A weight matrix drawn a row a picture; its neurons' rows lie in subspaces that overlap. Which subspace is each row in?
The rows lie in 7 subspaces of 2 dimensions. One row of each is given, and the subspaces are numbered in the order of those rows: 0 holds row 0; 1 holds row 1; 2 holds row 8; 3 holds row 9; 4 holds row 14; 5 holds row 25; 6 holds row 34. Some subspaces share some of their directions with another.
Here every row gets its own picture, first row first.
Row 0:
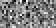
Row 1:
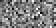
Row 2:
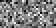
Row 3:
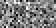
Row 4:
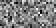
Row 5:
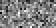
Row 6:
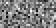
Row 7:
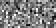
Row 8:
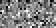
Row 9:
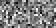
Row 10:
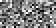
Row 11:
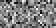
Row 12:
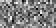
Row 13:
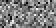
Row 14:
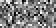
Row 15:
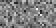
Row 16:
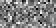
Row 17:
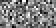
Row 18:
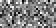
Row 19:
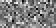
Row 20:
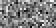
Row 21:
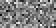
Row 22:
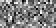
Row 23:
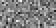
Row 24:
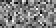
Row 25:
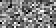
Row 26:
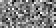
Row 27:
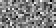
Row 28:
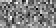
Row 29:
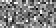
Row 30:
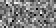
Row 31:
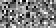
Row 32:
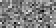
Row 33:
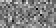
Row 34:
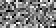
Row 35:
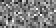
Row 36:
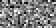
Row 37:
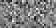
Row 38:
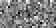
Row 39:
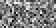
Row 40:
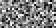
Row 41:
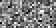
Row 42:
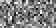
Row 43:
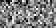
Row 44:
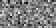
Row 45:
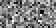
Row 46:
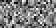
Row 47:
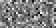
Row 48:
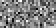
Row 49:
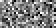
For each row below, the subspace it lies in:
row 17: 0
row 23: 6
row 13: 1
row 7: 3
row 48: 6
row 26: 1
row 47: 1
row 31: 0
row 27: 1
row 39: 0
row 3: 0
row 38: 2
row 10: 5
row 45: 5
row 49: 1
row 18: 4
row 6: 3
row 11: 6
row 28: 0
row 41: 5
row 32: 5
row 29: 4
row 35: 6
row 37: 3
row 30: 0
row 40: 1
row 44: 4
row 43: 2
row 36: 4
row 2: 5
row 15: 2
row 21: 6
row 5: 2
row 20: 2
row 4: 2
